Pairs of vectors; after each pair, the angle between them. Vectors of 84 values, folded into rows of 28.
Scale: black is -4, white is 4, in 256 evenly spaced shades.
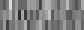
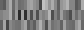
nearly parallel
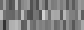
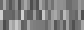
nearly parallel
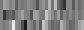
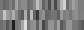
nearly opposite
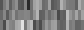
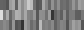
partly opposed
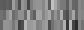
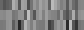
nearly parallel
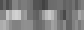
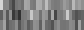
partly opposed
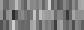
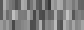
nearly opposite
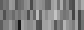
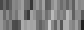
partly aligned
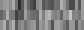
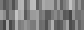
nearly opposite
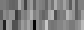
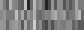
partly opposed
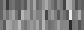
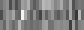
partly aligned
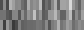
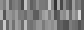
partly opposed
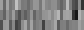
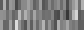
nearly opposite
